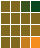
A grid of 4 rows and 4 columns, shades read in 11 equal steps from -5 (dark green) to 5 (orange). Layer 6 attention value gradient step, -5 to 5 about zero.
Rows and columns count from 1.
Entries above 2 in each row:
0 0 0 2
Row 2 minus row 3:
0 0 0 -1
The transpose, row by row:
0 0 0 0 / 0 0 0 0 / -3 0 0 3 / -5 0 1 5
